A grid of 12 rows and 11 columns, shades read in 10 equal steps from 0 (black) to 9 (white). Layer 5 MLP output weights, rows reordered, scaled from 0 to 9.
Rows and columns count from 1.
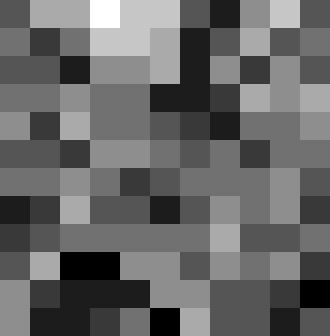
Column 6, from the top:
7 6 6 1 3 4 3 1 4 5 5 0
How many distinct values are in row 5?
6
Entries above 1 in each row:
10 10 9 9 10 11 11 9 11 9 7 7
